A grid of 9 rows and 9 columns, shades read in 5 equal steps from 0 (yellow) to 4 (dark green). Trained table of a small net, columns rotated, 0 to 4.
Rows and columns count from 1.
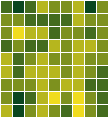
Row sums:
22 21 16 18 16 15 17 17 18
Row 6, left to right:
1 3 1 1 1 2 1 2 3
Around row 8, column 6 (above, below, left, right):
1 3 0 0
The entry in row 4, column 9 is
2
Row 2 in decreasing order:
3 3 3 3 2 2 2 2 1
